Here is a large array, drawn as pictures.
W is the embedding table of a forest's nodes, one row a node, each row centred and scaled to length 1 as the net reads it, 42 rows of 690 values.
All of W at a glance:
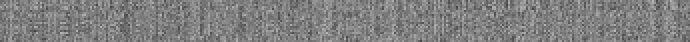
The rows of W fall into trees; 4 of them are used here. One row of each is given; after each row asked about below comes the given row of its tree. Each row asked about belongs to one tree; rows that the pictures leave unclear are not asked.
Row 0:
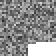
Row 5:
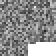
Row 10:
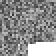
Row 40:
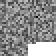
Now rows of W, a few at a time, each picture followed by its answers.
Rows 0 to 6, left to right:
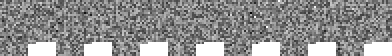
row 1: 5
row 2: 0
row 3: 0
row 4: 40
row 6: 0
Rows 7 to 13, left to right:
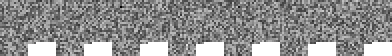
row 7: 0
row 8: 0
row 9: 0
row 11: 5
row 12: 10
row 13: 40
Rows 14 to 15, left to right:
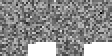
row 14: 40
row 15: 40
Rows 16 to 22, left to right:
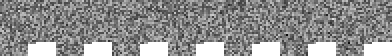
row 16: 10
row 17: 40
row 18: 0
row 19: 10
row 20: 10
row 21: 5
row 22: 40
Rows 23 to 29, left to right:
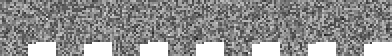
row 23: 0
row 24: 10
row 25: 10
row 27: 0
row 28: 10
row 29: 0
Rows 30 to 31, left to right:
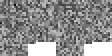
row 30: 10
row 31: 10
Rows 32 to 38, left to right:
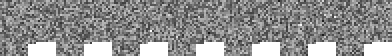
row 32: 0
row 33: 0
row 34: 40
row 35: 10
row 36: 5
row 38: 5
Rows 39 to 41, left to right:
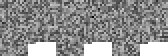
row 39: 5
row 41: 5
